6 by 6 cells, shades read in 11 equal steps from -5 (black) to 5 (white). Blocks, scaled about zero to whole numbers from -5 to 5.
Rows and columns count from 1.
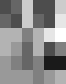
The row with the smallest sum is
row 5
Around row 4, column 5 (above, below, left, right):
4 -4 2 0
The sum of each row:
-1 1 15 2 -8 6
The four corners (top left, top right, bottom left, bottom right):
-2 3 1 2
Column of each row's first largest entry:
3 6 6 1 1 6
